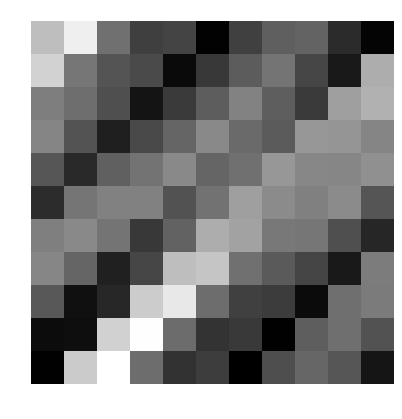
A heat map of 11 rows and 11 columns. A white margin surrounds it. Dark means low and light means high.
Odd rows or columns: none. Roughest part: bottom left. Calmest part: middle right. Grain: diagonal, up to the right. Slope: none. Average level on the scale: 40%. Mirror symmetry: none.
